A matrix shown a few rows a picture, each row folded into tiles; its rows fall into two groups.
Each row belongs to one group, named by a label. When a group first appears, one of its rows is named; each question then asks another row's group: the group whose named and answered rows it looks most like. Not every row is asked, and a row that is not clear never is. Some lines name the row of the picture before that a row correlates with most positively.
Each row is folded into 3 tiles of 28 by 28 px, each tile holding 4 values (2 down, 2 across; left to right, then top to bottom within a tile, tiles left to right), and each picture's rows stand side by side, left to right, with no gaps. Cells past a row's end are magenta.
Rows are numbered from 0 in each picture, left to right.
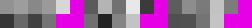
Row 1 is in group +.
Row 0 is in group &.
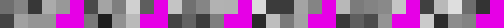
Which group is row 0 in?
&
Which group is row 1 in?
+
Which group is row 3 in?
&
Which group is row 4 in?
&
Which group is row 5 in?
+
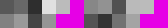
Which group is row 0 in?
&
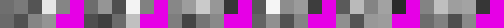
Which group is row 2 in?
+
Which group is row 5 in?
+
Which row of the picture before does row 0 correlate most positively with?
1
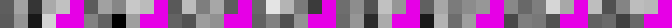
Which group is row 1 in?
&
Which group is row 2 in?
+
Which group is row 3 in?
+
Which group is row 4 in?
&
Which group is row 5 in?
&
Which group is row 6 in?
&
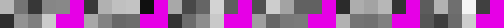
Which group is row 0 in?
&
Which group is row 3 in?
+
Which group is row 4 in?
+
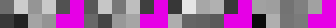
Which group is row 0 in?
+
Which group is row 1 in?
+
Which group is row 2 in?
+
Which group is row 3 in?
&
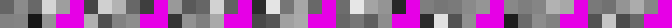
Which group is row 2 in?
&
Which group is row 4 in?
+
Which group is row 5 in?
&
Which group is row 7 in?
&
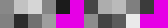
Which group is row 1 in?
+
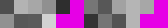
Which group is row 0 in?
+
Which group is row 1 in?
&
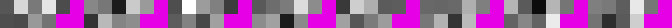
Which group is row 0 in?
+
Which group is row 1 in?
&
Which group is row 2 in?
+
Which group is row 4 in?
+
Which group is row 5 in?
&
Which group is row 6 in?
&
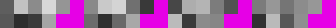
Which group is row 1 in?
+
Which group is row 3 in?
&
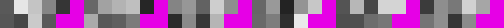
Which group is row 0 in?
+
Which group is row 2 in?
&
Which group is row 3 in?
&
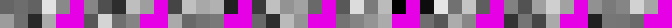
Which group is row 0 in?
&
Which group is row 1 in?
&
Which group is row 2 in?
+
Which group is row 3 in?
+
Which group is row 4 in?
+
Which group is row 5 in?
+
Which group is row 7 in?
&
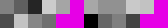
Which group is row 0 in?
&
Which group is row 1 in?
&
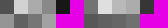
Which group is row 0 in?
+
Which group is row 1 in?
+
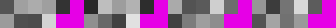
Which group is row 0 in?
+
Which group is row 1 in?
+
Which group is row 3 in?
&
